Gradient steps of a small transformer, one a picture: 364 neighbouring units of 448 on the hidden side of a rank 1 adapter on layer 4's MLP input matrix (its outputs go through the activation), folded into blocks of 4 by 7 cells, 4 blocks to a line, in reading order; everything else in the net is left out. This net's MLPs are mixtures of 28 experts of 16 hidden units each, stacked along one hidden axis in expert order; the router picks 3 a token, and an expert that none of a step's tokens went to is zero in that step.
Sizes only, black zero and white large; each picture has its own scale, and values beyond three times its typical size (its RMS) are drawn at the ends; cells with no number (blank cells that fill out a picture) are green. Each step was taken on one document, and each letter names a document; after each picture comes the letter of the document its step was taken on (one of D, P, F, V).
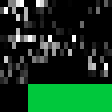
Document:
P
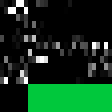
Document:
P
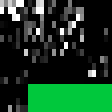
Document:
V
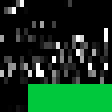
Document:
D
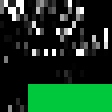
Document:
V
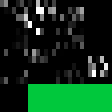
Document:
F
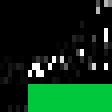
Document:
D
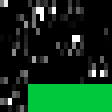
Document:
F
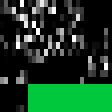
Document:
V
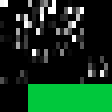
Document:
F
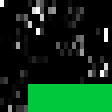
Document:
F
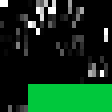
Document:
F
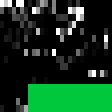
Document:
V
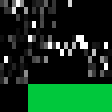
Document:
P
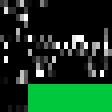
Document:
P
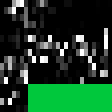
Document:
P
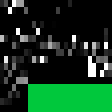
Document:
P
